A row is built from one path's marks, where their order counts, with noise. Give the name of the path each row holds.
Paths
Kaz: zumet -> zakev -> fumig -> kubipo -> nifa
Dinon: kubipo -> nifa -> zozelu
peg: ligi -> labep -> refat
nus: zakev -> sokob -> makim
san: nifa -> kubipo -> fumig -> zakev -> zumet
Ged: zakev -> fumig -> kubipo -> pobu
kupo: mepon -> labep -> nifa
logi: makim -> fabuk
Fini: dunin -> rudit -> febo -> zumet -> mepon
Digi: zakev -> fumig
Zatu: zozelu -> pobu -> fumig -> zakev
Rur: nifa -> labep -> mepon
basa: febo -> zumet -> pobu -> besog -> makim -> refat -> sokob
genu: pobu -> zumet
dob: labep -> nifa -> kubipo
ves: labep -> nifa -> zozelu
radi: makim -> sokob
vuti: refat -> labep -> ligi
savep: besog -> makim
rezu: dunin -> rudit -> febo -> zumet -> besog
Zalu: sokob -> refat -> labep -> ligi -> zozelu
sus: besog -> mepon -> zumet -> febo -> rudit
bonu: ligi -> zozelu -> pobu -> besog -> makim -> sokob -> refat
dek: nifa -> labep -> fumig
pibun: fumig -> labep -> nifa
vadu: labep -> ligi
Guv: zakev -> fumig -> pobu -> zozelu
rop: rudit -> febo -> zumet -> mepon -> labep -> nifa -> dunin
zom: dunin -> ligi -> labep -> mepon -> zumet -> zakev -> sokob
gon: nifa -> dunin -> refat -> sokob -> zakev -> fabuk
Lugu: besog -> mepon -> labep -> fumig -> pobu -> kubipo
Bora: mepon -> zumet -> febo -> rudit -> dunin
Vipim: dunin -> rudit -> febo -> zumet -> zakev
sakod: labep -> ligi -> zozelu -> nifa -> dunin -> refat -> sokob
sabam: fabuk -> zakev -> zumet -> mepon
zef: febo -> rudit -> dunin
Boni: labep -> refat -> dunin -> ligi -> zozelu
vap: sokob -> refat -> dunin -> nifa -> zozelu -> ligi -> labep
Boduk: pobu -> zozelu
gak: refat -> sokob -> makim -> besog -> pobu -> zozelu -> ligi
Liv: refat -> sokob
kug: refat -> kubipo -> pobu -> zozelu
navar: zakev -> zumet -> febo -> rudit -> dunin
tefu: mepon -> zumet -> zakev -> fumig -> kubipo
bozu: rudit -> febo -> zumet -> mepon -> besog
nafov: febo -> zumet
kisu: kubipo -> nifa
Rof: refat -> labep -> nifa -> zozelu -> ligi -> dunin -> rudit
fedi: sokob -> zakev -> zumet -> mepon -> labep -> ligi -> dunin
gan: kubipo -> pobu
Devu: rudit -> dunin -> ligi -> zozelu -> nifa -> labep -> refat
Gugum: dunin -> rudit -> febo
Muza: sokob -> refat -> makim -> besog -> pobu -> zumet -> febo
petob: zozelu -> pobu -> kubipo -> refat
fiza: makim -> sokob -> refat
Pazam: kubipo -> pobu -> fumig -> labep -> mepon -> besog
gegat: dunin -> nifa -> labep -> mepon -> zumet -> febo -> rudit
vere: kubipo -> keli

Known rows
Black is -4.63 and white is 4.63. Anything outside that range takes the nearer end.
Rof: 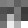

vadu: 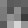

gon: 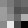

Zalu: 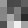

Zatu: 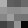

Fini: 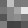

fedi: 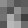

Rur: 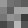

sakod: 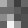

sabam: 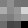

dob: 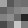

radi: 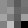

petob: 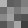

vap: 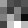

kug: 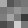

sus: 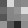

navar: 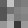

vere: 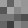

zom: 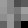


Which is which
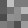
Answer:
gegat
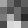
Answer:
Devu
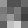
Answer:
vuti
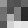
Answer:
Boni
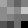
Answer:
san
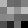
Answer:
tefu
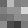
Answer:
nafov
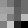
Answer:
nus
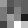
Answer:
ves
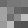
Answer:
logi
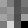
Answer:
fiza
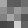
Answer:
Guv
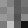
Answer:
Liv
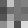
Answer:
zef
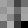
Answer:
basa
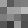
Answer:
gan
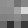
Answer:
genu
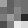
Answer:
Dinon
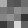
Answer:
dek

